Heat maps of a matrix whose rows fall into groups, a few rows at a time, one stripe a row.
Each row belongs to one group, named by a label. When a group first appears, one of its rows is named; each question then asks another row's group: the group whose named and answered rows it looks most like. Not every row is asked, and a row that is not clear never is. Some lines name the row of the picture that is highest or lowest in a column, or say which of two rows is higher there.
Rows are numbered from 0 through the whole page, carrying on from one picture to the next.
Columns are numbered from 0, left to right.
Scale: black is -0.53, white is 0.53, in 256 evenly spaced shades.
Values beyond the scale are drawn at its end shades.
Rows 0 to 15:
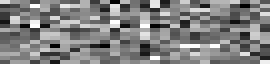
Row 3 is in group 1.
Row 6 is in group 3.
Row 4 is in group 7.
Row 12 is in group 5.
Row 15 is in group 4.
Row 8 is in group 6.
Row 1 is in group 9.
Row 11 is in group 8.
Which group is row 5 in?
1
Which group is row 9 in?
6
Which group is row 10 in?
9
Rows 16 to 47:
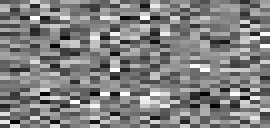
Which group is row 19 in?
6
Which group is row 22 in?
6
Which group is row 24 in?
1
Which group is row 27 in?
4
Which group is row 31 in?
9
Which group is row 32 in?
8
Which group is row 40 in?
6
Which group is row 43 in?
4
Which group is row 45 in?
3
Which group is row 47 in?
7
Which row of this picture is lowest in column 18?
46
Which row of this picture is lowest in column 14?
17
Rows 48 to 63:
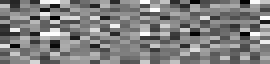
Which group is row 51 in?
5
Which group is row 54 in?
1
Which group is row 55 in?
7
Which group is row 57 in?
5
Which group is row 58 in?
4
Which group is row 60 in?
8
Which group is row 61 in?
7
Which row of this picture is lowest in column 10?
52
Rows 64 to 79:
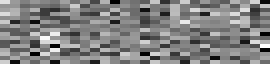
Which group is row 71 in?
6
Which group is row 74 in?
6
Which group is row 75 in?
4
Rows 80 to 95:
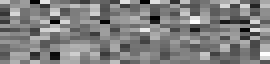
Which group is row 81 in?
9
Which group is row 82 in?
7
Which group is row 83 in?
7
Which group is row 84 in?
8
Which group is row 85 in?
8
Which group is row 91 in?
9
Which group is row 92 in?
9
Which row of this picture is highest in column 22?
81
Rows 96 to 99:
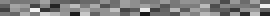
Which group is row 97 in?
4
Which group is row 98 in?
3
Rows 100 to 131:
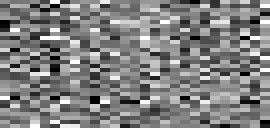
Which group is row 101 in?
4
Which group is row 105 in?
1
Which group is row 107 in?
7
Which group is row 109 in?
6
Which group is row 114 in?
4
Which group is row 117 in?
4
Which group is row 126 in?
7
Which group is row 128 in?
8
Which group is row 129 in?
9
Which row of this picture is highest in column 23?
124
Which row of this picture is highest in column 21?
105
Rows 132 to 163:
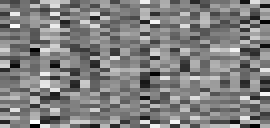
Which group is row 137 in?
5
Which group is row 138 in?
7
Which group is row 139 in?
6
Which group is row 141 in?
6
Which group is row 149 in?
1
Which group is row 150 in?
5
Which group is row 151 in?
8
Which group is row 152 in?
5
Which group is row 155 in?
4
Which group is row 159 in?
7
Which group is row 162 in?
3
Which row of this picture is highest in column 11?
146
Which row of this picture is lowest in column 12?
162
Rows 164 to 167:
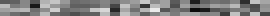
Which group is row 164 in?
6
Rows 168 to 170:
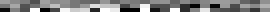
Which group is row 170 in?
3
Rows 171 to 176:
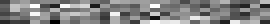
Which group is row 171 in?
1
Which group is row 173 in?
7
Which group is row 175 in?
8
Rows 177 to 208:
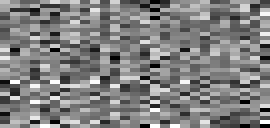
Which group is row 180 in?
4
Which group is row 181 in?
8
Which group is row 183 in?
9
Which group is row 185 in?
4
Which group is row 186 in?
9
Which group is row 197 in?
7
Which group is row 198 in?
9
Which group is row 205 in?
1
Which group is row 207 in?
4
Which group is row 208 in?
5
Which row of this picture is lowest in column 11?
191
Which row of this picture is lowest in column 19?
197
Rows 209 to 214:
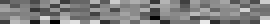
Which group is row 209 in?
1
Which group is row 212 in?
8
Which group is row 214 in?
4
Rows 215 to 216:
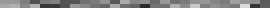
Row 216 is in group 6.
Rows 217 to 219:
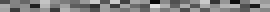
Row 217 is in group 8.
